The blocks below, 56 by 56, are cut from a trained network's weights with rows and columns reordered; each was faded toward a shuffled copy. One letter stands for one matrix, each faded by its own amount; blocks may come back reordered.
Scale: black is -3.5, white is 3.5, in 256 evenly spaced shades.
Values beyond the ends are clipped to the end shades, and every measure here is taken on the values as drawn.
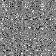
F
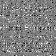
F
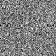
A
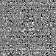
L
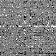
L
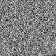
A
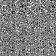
F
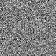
A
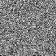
A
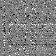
L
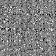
F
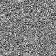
A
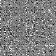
L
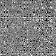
L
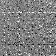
L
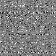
F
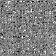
F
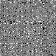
F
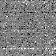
L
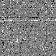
L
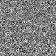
A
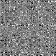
F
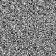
A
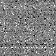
L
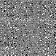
L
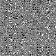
L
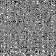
F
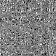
F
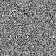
A
